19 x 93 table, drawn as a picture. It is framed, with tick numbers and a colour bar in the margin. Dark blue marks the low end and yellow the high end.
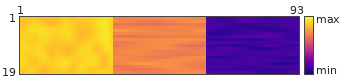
It is made of 1 by 3 panels. Panel 1,1: very high, blotchy, faint in contrast. Panel 1,2: high, streaked across, faint in contrast. Panel 1,3: very low, streaked across, faint in contrast.
